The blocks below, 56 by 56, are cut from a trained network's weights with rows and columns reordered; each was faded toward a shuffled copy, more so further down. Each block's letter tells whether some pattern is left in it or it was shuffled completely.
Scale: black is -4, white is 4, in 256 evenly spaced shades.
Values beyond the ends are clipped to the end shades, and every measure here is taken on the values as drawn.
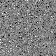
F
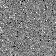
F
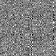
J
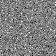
F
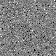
F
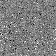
F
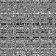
J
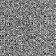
J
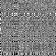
J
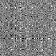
J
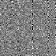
J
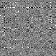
J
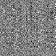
J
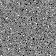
F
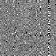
J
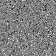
F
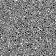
F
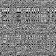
J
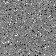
F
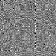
J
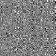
J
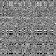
J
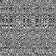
J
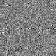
J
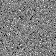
F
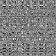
J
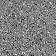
F
